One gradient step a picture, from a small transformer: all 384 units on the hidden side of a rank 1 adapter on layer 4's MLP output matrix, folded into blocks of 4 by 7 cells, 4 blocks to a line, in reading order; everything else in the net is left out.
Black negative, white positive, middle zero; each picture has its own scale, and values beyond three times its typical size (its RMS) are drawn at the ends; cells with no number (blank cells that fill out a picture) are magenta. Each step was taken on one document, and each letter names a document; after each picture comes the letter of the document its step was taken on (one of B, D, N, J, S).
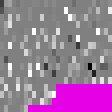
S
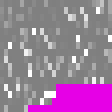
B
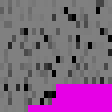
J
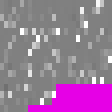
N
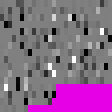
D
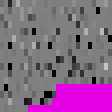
J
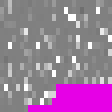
J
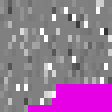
J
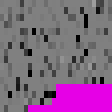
B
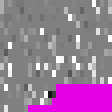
S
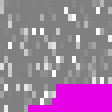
S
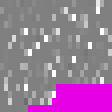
D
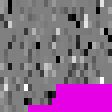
J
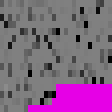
N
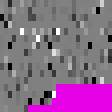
N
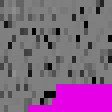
N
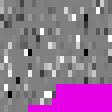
B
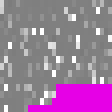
S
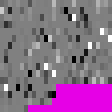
J
